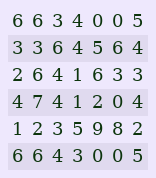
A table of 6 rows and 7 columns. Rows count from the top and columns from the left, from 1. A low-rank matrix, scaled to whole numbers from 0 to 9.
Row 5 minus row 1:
-5 -4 0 1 9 8 -3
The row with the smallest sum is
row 4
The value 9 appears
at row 5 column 5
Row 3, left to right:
2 6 4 1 6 3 3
